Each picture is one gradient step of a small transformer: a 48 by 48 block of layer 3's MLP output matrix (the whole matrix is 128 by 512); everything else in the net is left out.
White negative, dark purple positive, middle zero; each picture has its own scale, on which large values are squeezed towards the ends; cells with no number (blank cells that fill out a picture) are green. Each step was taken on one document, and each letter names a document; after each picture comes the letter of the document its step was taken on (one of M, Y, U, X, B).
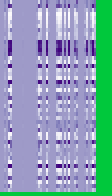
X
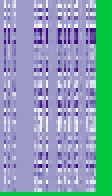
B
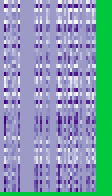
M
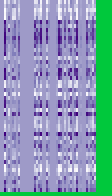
M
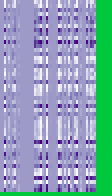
B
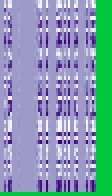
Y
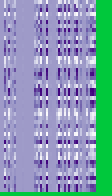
B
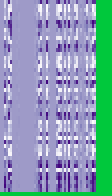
Y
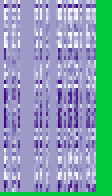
M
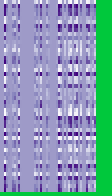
M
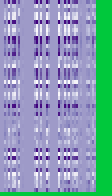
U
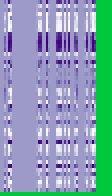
X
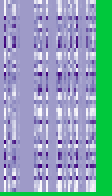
B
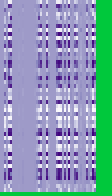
Y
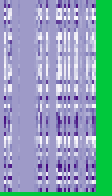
Y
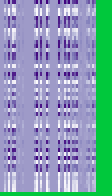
U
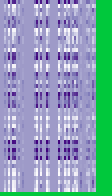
U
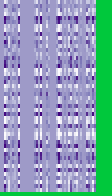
M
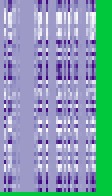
Y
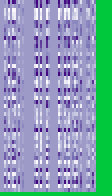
U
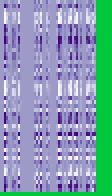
M
